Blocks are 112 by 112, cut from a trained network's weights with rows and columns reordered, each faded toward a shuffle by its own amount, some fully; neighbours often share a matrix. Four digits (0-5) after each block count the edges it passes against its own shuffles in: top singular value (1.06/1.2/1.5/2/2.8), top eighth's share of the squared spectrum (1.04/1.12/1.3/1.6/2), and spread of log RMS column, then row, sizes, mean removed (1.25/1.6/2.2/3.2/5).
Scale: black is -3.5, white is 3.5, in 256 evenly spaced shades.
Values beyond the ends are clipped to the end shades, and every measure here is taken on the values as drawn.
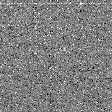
2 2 1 0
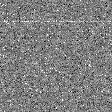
2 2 0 1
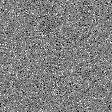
2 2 0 0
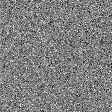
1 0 0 0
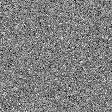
0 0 0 0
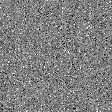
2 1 0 0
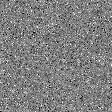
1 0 0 0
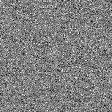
3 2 0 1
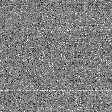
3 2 1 1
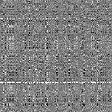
4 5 4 3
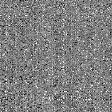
3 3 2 3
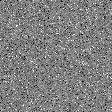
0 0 0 0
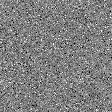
1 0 0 0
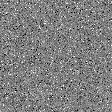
2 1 0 1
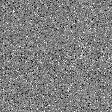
2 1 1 0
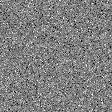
0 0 0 0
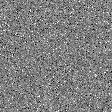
0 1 0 0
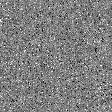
1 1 0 0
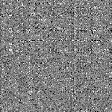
3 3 1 3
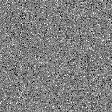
3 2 1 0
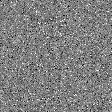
1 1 0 0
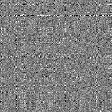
4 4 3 3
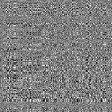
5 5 3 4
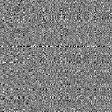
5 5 3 3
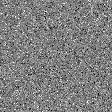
1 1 0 0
